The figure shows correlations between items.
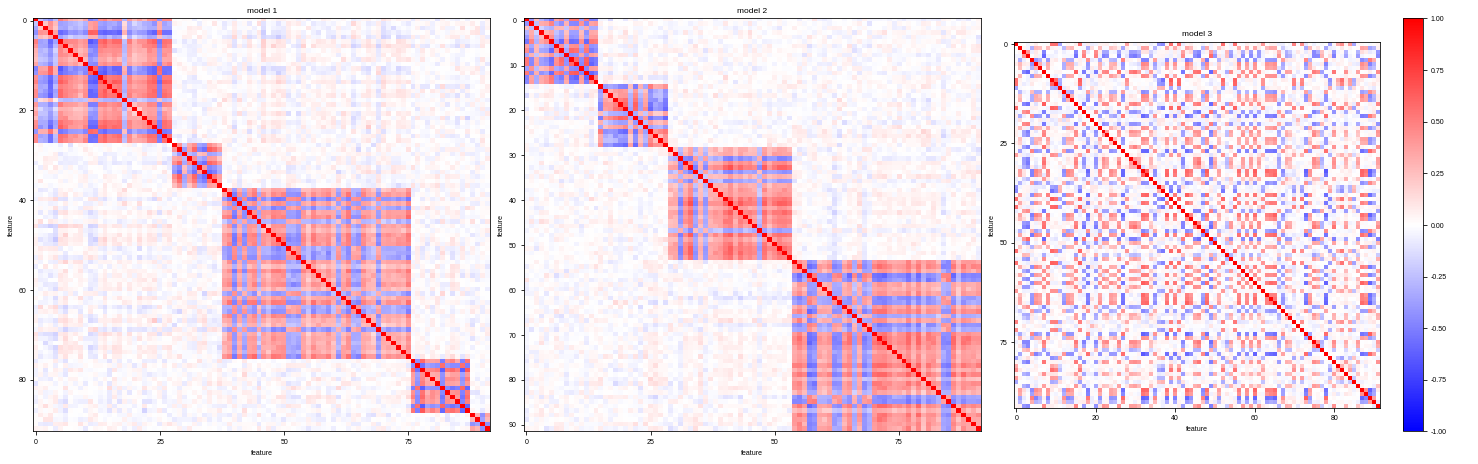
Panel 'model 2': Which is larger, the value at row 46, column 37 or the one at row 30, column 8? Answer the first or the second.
the first
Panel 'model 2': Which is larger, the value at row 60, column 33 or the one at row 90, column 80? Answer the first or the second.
the second
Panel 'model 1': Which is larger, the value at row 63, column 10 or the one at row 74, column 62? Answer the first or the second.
the second
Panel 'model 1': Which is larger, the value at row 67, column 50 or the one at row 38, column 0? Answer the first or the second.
the first
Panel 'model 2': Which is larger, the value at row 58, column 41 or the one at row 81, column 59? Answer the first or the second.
the second
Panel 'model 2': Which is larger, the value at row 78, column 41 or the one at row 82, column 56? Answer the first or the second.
the second
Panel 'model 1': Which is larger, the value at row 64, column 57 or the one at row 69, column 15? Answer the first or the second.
the second
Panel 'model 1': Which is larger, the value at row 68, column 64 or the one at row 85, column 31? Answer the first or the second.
the second
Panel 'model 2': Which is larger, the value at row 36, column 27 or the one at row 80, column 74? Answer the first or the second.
the second
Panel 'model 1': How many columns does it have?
92
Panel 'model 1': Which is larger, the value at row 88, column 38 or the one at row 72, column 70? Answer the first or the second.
the second
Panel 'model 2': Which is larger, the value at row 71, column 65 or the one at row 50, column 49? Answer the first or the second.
the first
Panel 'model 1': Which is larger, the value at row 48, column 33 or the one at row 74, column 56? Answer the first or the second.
the second
